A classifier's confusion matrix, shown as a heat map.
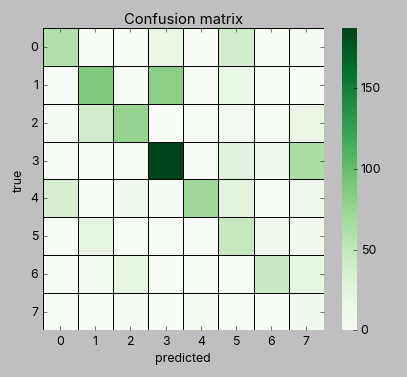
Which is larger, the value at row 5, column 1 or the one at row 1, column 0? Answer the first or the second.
the first
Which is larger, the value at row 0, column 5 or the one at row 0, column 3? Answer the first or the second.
the first
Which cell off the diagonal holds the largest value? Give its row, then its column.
1, 3
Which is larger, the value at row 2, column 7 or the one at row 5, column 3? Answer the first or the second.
the first
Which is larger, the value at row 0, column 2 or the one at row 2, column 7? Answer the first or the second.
the second
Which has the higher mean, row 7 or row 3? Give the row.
3
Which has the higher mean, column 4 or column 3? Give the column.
3
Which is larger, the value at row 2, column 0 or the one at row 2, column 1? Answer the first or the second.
the second
